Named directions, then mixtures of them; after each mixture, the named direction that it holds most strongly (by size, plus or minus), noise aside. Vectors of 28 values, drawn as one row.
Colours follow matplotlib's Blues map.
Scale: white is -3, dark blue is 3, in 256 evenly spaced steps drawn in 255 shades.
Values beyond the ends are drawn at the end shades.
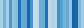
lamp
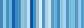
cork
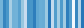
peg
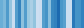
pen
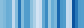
pen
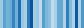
lamp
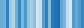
pen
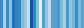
cork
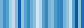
pen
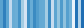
peg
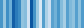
cork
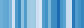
pen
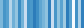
peg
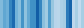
pen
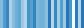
peg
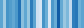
cork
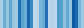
lamp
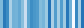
peg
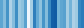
lamp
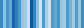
cork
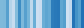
pen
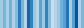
lamp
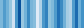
pen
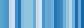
pen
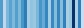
peg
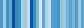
cork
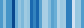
pen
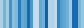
lamp
